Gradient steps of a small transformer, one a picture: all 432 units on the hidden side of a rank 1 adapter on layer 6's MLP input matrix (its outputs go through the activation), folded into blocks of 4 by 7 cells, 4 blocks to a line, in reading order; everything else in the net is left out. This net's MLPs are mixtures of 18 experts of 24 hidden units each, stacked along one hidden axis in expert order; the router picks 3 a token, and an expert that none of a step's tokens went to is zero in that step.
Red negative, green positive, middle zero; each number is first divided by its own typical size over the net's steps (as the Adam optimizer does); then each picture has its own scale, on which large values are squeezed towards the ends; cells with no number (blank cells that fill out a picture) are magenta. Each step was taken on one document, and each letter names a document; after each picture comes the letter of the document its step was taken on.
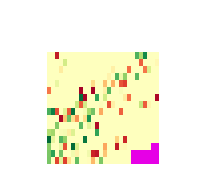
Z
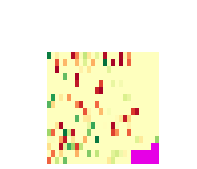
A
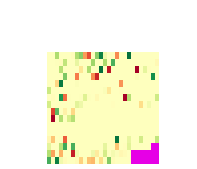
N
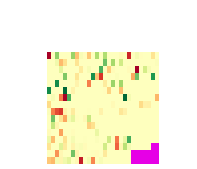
N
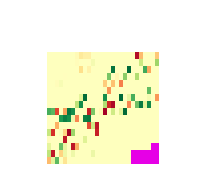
Z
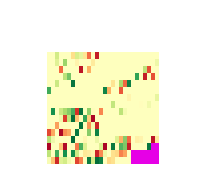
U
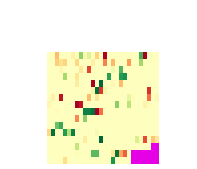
A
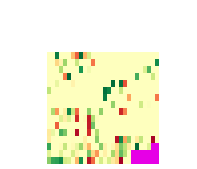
U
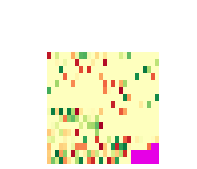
U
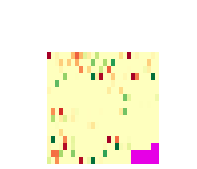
N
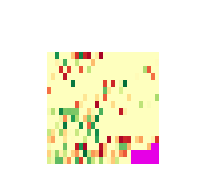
U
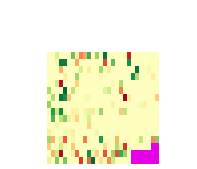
N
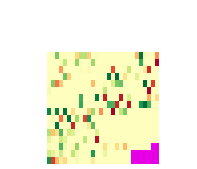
Z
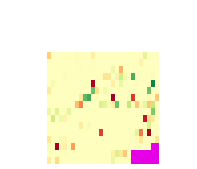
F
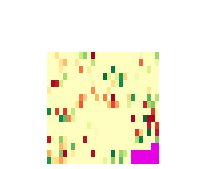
Z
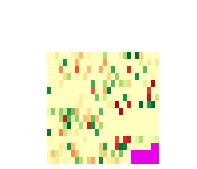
U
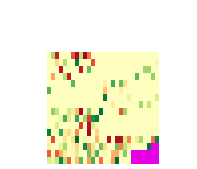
U
